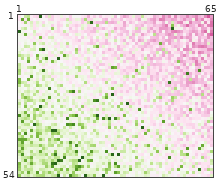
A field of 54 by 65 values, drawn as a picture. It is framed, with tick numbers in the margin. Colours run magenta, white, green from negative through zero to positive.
Ninth with the lowest average: top right. Stripes: none. Mirror symmetry: none. Average level on the scale: 50%. Ninth with the highest average: bottom left. Grain: fine. Slope: up to the bottom left.
